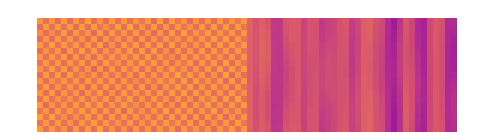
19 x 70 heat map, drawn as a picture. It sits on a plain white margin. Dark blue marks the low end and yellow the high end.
The table splits into one row of 2 panels. Panel 1,1: high, checkered. Panel 1,2: middling, streaked downward.
